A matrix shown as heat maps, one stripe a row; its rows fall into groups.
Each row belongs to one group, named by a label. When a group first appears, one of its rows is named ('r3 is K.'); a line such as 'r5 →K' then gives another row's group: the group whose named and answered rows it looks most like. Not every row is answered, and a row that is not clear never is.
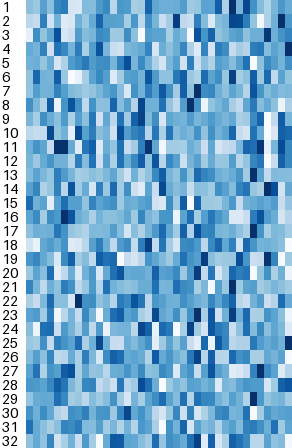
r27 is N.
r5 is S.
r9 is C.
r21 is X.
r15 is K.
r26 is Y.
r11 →C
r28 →C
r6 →X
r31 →K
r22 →C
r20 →Y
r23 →Y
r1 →X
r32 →Y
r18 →X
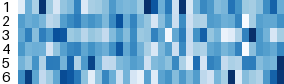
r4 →S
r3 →N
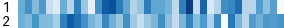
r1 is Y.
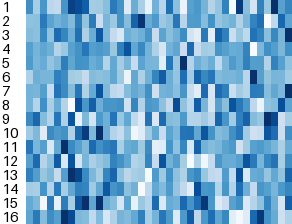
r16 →N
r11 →K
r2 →C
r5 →K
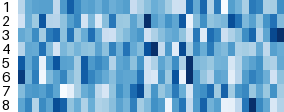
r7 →X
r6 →K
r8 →N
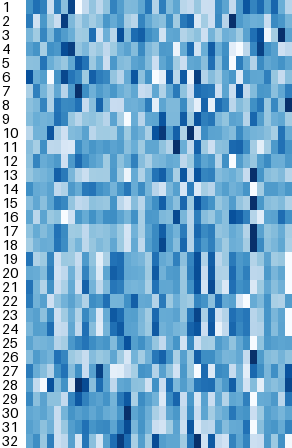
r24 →Y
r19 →Y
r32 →Y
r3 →C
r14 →S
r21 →Y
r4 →N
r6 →K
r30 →S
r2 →X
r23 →Y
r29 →S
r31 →S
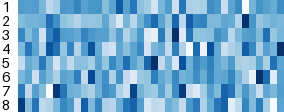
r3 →K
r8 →K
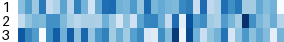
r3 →K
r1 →Y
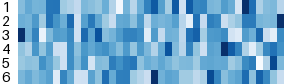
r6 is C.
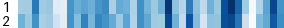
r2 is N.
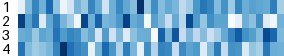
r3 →K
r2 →K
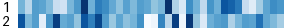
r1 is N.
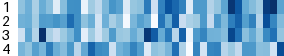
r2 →K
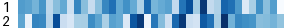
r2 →X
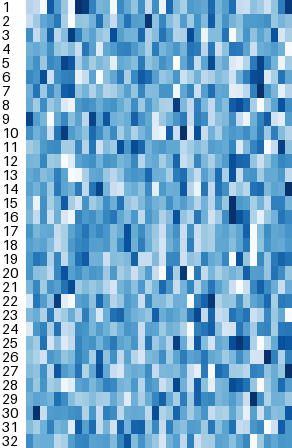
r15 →X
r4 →Y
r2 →X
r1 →C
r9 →K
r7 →N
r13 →X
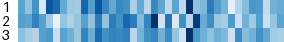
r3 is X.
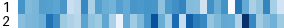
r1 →X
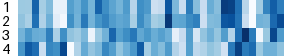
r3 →C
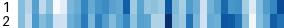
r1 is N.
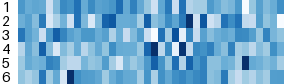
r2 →Y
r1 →S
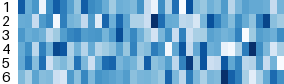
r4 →N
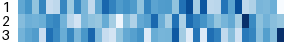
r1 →Y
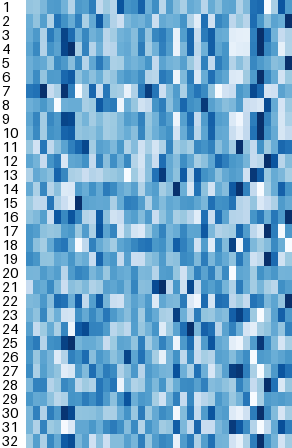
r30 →N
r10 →N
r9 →N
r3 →N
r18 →X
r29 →S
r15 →C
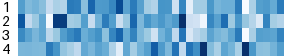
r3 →S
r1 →S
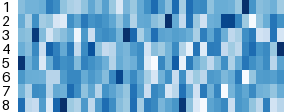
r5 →K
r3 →C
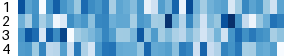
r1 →K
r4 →Y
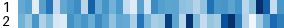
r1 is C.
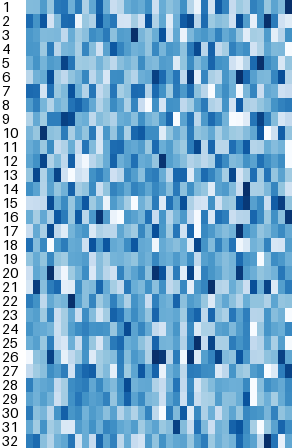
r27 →C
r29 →S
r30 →K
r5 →N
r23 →Y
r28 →S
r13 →X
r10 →C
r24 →S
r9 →N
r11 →Y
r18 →K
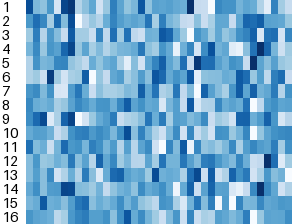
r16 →S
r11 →K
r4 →N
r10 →S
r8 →S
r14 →N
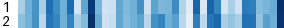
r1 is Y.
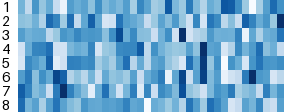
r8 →K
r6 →N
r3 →S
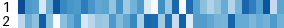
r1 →K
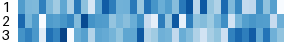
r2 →K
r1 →Y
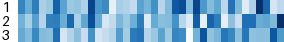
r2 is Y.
